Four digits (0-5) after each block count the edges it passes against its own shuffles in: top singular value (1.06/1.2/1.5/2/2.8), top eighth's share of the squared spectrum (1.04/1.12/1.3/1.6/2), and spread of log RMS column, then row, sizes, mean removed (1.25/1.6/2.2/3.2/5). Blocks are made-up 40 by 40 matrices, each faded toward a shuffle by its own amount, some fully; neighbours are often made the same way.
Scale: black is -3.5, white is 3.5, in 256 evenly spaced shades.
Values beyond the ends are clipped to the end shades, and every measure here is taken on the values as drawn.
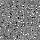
2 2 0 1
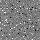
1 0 0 0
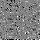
3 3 1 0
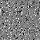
3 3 0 1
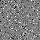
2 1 0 0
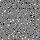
2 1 0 0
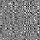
4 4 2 2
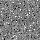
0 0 0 0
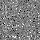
2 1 0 1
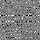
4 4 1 2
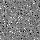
0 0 0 0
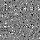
3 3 1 1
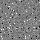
1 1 0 0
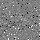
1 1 0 0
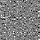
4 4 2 2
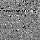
3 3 1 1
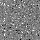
1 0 1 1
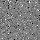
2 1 0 0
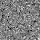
0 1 0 0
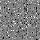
3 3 1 0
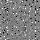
3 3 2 0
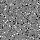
1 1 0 0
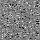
2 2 1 1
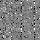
3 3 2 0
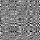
4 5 3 3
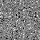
2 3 1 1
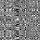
4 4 2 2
